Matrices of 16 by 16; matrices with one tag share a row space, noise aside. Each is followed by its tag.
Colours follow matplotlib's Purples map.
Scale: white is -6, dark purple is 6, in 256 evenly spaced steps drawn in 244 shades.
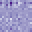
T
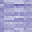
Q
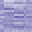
Q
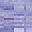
Q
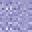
T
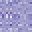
T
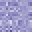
T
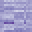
Q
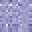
T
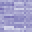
Q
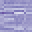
Q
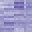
Q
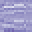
Q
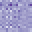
T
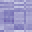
Q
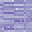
Q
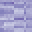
Q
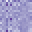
T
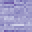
Q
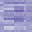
Q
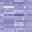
Q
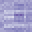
Q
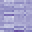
Q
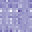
T
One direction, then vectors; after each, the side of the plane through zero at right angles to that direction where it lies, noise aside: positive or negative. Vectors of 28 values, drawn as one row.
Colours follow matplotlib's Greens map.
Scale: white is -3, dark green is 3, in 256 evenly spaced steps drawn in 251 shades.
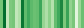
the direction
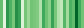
negative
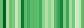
positive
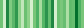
negative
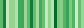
positive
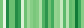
negative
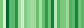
negative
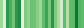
negative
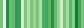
negative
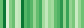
positive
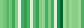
positive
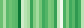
negative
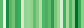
negative
